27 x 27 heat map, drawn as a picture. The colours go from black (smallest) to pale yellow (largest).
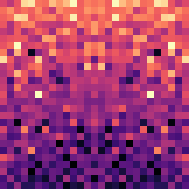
Stripes: none. Ninth with the lowest average: bottom middle. Odd rows or columns: none. Mirror symmetry: left to right. Slope: up to the top.
